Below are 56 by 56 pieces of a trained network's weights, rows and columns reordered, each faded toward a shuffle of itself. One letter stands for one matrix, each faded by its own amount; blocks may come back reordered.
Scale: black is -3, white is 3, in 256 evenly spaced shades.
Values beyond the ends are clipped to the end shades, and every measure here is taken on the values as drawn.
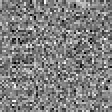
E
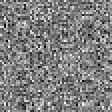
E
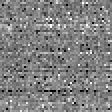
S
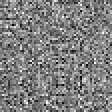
E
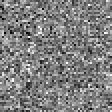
E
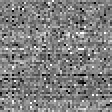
S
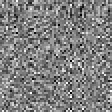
E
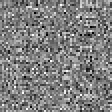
E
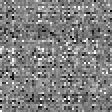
S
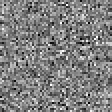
E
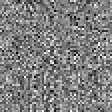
E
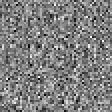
E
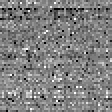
S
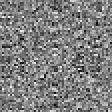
E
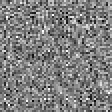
E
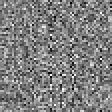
E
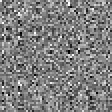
E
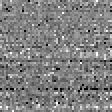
S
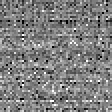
S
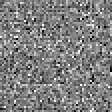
S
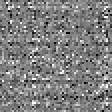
S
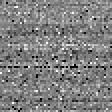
S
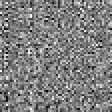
E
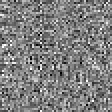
E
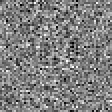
E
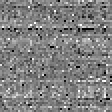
S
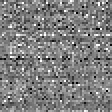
S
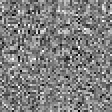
E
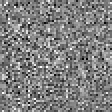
E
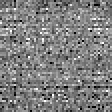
S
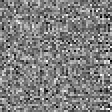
E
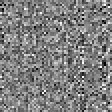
E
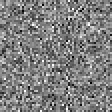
E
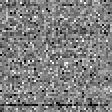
S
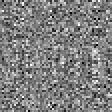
E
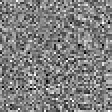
E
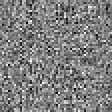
E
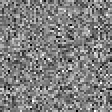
E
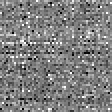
S
